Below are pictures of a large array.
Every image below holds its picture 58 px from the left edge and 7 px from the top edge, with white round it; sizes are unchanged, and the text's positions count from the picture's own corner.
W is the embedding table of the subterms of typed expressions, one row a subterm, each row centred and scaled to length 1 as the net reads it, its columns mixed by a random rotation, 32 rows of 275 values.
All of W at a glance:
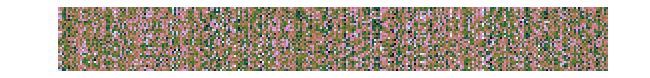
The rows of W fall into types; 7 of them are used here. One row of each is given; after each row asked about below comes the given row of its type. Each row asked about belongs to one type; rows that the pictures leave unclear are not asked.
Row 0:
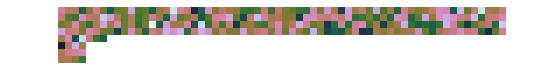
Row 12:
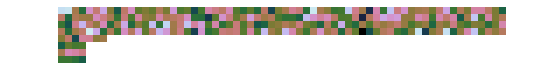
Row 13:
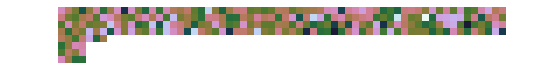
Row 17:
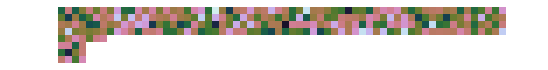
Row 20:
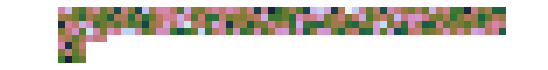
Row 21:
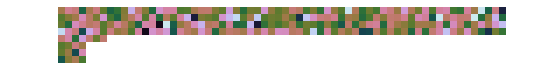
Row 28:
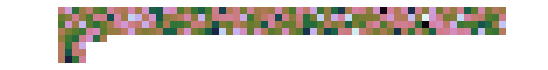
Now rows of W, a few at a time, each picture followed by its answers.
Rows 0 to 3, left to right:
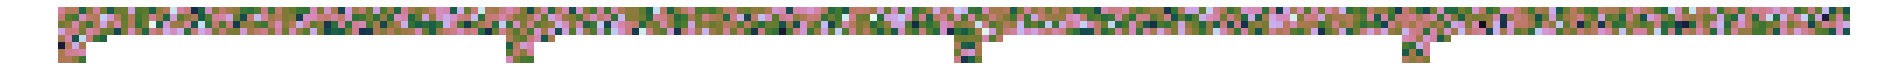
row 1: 13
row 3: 21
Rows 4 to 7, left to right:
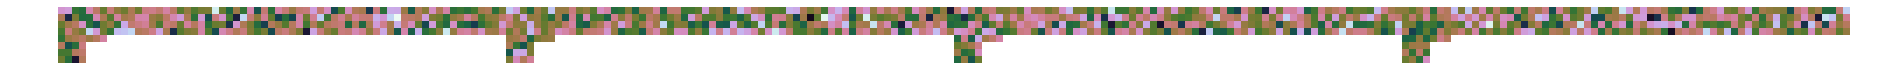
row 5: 12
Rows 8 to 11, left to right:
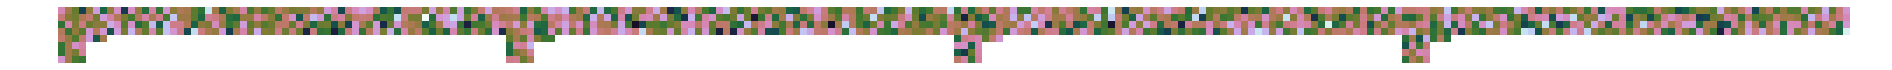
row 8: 13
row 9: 13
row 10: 17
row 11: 0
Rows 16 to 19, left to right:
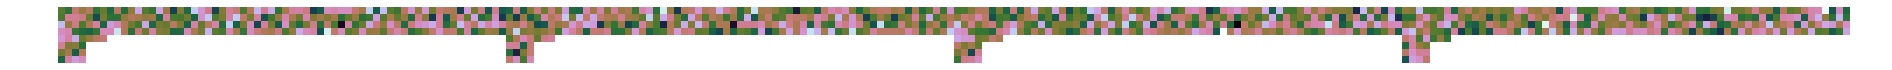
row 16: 21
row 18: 21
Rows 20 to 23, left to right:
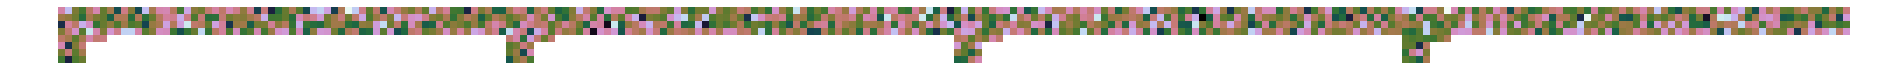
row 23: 12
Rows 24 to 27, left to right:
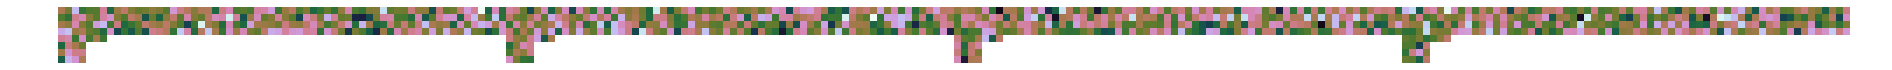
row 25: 13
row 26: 28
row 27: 12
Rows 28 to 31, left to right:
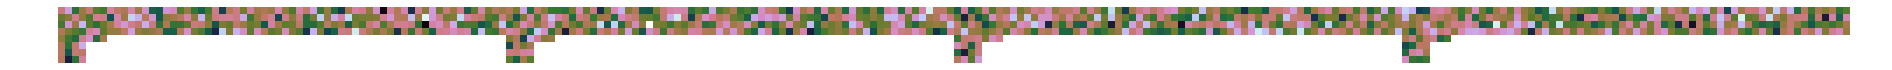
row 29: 0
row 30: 17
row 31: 12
